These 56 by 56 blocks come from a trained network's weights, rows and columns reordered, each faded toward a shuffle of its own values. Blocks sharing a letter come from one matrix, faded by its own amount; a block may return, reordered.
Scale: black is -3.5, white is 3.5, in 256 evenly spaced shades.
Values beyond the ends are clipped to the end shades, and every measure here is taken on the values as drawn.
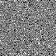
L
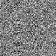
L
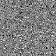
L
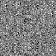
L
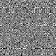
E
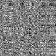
E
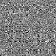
E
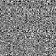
E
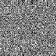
L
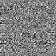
E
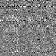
E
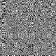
E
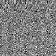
L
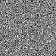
L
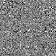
L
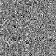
L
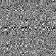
E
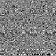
E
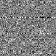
E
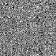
L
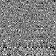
E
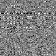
E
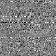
E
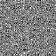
L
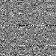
E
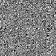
L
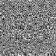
E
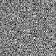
L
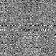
E
